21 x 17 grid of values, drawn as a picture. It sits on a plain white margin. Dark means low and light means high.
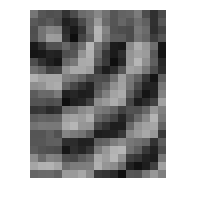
No overall slope runs across the table. The halves do not mirror each other. Rings spread out from the top left. A checkerboard runs through the table.
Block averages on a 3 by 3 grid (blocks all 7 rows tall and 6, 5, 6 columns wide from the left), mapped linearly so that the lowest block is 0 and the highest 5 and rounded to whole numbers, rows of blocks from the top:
053 / 443 / 543
